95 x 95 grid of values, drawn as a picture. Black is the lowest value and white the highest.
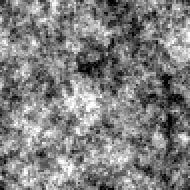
Overall the values sit about 50% of the way up the scale. There are no regular stripes. The histogram is bell-shaped. Neither half mirrors the other. No single row or column stands out from its neighbours. The texture is blotchy.
